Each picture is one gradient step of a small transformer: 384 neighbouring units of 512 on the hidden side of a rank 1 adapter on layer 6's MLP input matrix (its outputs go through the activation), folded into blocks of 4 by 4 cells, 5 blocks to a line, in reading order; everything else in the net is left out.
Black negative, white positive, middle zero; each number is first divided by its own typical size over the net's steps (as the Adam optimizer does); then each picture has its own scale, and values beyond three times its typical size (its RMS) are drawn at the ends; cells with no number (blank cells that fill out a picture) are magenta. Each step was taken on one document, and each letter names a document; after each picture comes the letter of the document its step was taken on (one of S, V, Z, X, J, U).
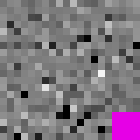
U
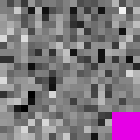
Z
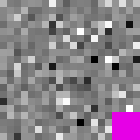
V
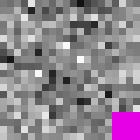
Z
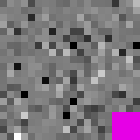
U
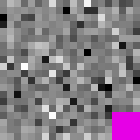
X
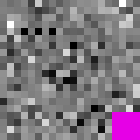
V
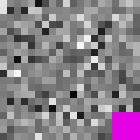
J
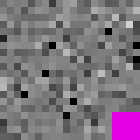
U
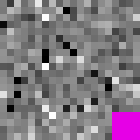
X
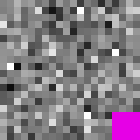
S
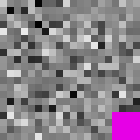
J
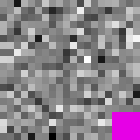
S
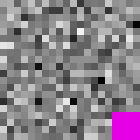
S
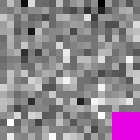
Z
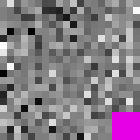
S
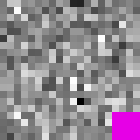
Z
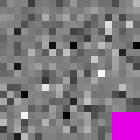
U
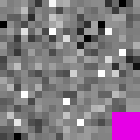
V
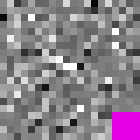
X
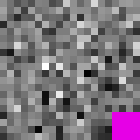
J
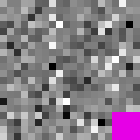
V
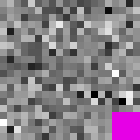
S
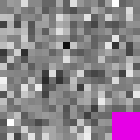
Z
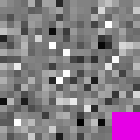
V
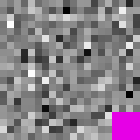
X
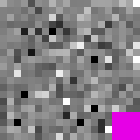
V
